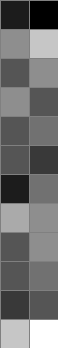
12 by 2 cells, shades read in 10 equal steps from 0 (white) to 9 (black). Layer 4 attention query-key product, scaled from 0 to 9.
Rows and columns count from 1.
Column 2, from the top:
9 2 4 6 5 7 5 4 4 5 6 0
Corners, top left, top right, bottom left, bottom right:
8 9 2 0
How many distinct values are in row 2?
2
